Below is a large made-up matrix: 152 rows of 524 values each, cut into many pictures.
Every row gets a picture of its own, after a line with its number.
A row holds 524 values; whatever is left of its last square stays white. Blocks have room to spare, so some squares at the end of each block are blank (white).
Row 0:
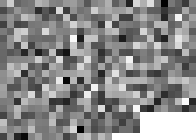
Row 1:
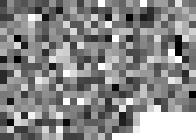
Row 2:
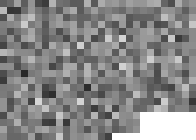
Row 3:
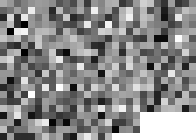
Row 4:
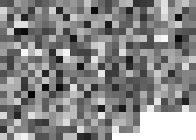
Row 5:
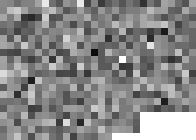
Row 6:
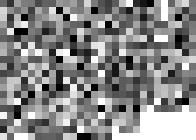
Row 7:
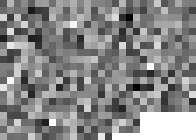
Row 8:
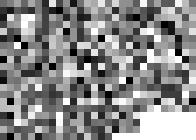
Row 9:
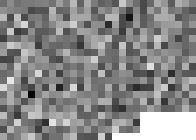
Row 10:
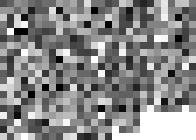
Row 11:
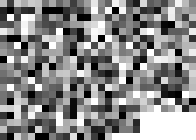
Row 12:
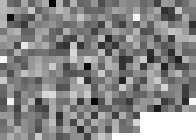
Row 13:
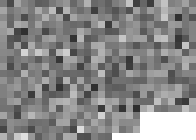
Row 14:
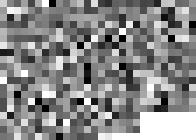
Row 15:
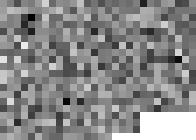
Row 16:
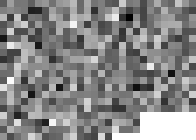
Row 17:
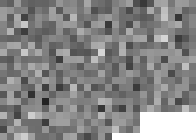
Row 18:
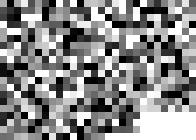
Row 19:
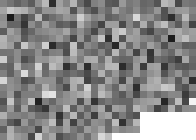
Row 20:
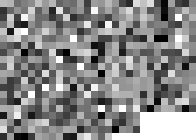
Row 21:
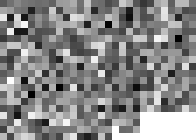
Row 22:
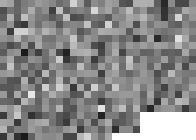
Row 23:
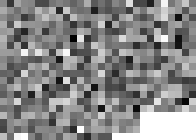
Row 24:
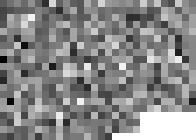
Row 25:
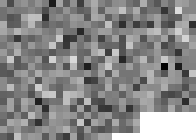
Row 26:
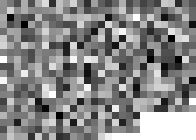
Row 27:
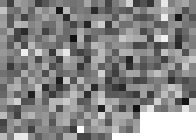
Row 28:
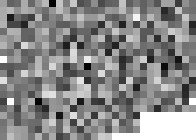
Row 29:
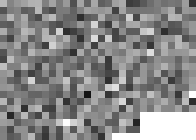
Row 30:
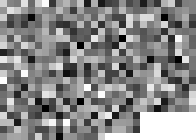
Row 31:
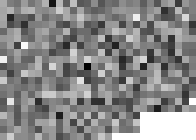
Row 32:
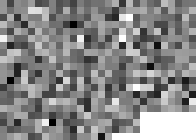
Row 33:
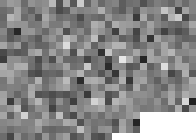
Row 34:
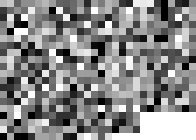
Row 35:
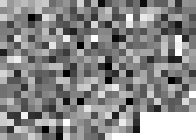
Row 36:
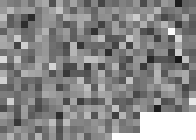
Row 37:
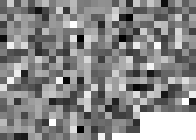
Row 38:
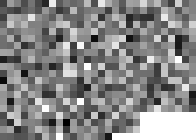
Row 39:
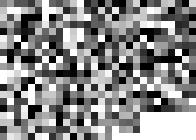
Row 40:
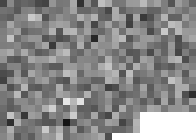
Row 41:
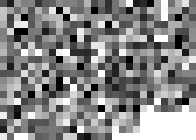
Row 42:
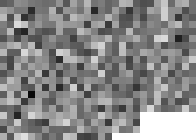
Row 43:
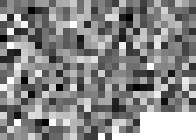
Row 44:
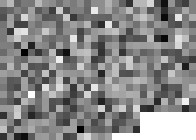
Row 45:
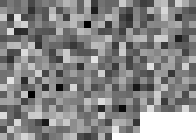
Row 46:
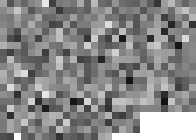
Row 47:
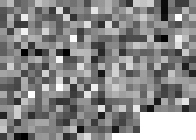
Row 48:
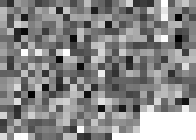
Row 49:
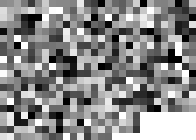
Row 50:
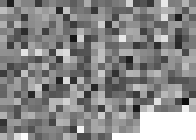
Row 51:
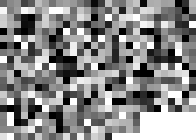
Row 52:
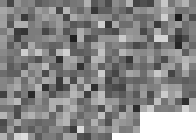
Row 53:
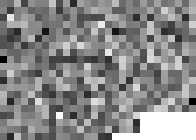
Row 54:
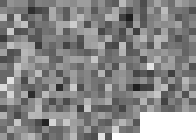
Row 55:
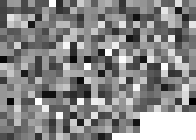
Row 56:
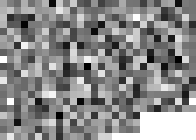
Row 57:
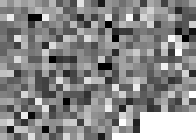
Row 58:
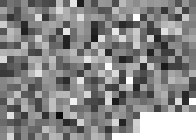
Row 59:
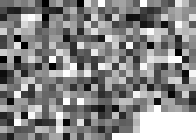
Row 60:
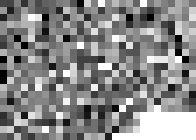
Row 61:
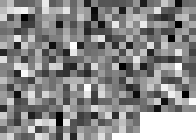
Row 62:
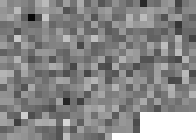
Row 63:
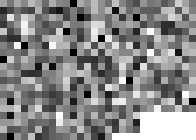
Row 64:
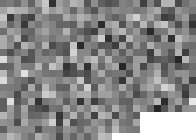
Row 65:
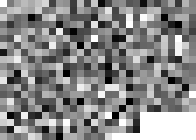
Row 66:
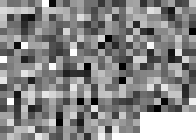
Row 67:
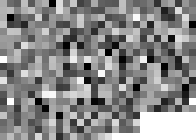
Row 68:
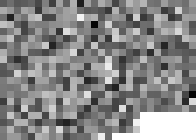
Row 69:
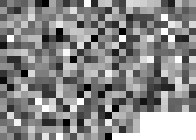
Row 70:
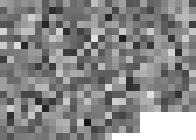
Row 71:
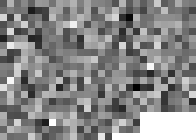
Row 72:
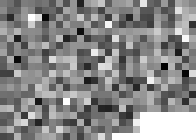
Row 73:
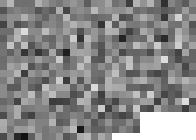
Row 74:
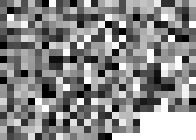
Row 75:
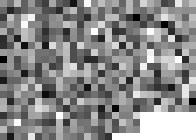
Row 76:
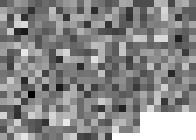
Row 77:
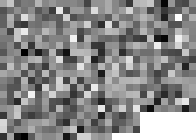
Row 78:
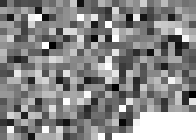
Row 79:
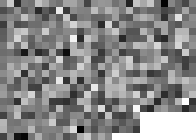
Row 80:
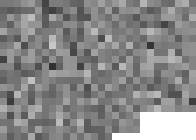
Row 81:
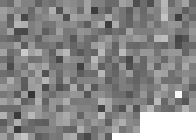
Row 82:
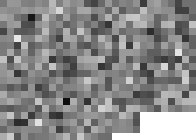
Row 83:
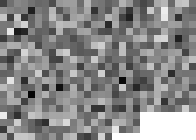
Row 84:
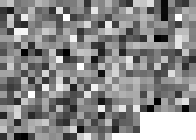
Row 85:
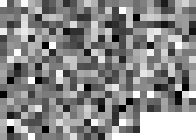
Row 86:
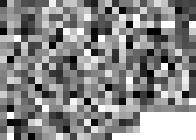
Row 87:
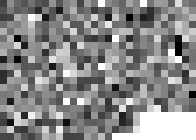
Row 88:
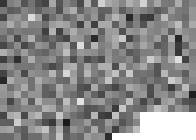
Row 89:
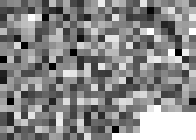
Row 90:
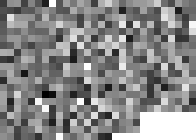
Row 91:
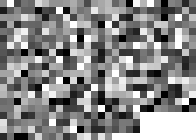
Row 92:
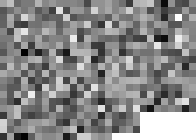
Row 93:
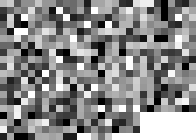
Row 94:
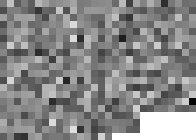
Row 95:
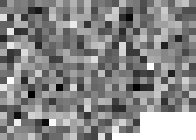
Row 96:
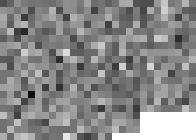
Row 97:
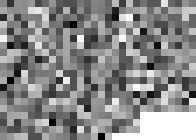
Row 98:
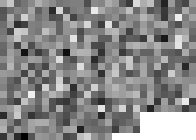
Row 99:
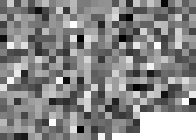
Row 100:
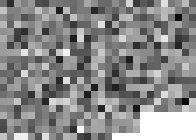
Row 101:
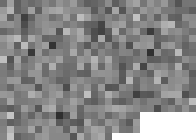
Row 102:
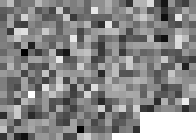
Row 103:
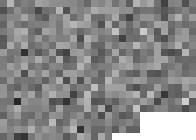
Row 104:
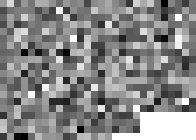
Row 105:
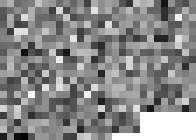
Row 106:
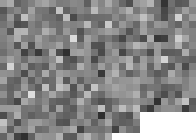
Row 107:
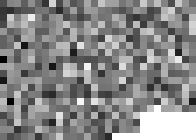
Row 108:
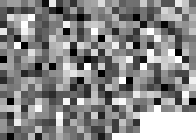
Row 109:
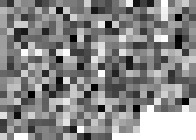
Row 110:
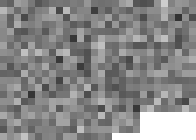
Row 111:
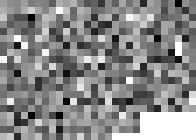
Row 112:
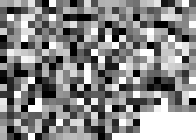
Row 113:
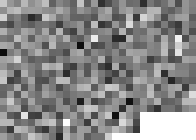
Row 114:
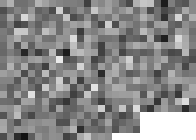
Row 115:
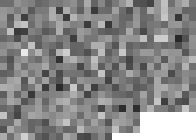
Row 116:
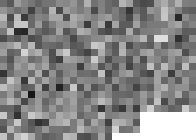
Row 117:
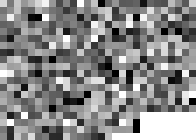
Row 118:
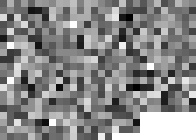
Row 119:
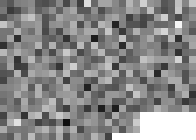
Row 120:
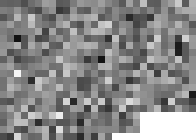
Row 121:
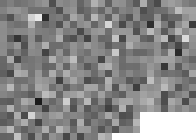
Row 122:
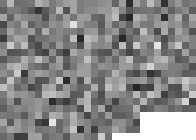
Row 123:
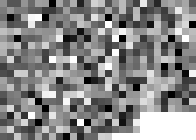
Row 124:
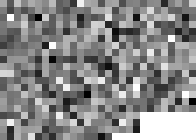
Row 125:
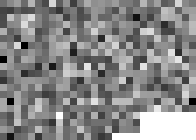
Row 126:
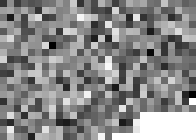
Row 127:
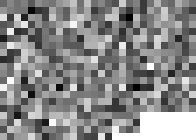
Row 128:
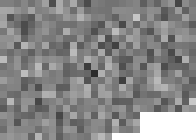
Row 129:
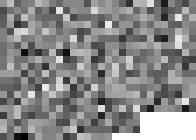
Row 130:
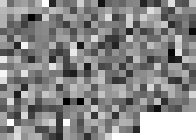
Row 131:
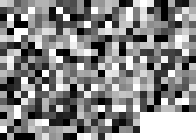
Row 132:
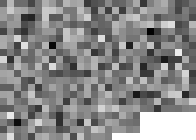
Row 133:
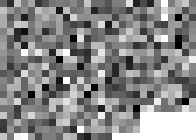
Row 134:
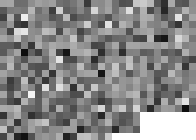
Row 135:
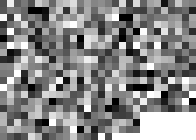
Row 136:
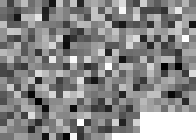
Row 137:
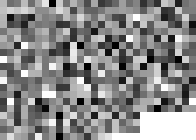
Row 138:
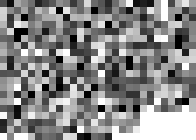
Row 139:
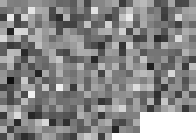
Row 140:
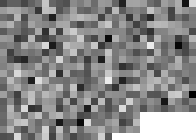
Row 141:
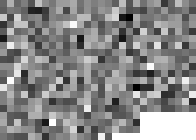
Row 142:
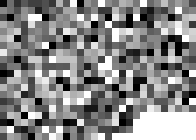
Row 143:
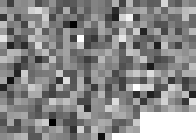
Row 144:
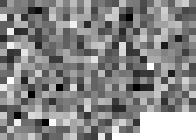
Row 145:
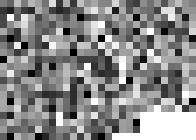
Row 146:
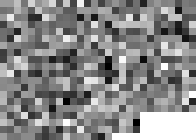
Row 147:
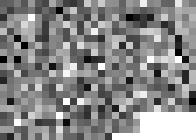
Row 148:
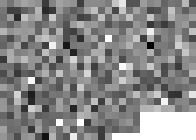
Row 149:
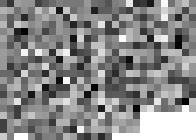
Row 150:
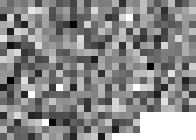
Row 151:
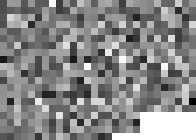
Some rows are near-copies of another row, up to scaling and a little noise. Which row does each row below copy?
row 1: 87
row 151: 55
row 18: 136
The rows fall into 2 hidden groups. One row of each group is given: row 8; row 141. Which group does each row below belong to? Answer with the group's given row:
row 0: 141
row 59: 8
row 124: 8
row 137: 8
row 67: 8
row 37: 141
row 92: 141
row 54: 141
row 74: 8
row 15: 8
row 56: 8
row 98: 141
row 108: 8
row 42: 141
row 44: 141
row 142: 8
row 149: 141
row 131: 141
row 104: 141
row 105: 141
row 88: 8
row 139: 141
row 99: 141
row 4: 141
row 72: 8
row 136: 8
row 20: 141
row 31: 8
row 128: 8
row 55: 8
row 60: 8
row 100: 141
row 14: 8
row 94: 141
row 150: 141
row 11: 8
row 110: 141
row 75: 8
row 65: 8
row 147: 8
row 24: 8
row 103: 141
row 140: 8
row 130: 8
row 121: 8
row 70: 8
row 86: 8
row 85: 8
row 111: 8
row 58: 8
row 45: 141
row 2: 8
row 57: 8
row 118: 141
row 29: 8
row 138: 141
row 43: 141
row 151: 8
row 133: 141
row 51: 8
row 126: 8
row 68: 8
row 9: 141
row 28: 8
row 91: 141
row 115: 141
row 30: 8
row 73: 141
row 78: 8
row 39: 8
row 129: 141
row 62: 8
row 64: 8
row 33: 8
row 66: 8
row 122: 141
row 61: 8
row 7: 141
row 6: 141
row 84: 141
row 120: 8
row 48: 141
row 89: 8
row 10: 141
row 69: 8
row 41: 141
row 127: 141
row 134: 141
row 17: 141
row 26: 8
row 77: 141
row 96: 141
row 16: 141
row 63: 8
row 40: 8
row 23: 141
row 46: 8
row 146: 8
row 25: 8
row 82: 8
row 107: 8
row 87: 8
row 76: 141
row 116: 141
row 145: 8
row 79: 141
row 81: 141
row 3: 141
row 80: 8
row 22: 141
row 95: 141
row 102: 141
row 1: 8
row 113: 8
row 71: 141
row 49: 8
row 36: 8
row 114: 141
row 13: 141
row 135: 141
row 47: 141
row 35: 8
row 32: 141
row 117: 8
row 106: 141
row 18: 8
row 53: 8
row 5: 8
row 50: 141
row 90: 8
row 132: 8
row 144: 141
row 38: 8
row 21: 141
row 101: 8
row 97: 141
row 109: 141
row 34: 141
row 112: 8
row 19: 8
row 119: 8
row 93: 141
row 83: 141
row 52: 141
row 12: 8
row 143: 141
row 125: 8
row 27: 141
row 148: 8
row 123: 8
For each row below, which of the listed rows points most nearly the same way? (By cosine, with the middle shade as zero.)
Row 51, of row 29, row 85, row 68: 68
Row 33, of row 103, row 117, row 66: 117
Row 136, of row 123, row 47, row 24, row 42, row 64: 123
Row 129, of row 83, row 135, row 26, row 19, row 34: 34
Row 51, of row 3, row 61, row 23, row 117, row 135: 61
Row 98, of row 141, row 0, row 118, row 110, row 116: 0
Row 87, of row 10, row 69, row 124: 69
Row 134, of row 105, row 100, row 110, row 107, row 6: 105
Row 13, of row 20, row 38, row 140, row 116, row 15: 116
